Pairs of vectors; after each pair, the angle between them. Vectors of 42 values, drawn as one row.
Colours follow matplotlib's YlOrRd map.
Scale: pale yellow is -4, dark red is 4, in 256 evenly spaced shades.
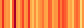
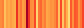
orthogonal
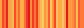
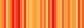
orthogonal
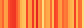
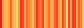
orthogonal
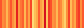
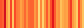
orthogonal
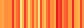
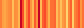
nearly opposite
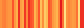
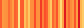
nearly opposite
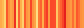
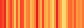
nearly opposite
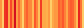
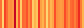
partly aligned
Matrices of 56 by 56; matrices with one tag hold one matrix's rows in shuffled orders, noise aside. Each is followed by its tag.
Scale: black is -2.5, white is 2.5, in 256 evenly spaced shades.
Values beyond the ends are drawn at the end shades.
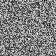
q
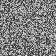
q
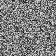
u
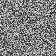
u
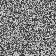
u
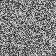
q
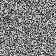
q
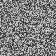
u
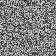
u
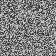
q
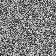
u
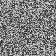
u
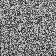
q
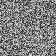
u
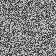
q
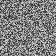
q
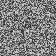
u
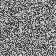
q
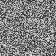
u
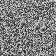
q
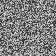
u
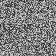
q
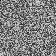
u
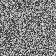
q
